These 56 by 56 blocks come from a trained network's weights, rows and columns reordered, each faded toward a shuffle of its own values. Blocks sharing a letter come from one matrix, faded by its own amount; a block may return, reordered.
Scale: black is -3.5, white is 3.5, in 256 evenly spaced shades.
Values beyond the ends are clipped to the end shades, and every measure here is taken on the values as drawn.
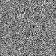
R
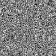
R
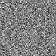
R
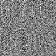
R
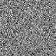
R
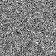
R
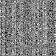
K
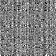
K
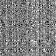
K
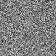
R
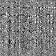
K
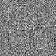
R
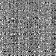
K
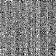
K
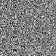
R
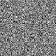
R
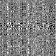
K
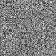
R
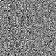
R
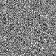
R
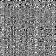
K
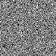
R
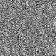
R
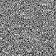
R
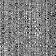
K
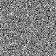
R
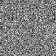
R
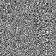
R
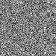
R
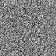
R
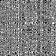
K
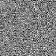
R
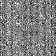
K
